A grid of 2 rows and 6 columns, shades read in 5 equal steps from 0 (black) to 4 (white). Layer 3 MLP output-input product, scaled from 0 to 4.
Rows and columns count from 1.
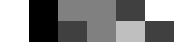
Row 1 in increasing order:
0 1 2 2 4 4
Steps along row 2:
down up up up down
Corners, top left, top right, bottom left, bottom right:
4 4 4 1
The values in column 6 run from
1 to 4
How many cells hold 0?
2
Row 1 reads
4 0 2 2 1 4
